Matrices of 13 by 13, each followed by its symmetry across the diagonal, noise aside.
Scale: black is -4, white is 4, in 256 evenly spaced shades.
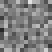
antisymmetric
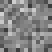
symmetric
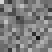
symmetric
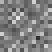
symmetric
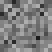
symmetric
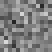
antisymmetric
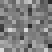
antisymmetric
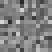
antisymmetric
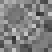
symmetric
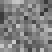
antisymmetric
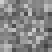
symmetric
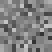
symmetric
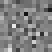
antisymmetric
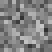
symmetric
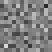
antisymmetric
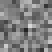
antisymmetric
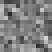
antisymmetric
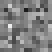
antisymmetric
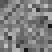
symmetric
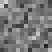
symmetric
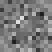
symmetric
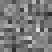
symmetric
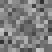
symmetric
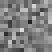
antisymmetric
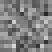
antisymmetric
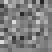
antisymmetric
